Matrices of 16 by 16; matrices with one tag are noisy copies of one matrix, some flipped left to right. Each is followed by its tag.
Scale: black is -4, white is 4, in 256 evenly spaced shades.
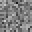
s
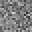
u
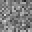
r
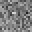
u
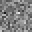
u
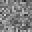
r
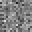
s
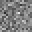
u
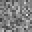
r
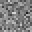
u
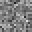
s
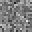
s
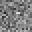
u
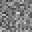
u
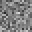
u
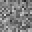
r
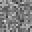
s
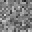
r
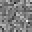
s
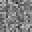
s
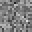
s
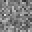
r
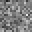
r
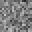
r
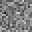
u
